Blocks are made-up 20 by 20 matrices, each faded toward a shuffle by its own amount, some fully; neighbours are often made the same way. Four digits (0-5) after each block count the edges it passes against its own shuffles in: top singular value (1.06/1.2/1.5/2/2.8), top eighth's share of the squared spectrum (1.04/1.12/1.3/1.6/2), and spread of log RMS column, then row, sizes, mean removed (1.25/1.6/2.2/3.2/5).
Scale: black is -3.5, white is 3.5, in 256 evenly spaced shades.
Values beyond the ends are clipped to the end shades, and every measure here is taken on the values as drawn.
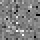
1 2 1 0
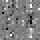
3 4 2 0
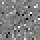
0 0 0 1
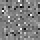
0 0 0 0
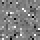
0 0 0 0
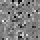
2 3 0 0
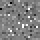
0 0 0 0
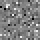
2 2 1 0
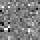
3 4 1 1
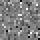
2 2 1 0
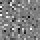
2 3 2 0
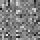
2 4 2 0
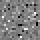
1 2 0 0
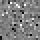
1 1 0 0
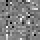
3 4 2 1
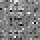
2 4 2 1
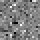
2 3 0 0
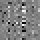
3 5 2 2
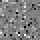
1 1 0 0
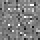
2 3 0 0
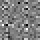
3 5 2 1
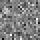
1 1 0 0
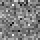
0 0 0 1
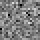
0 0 0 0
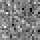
0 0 0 0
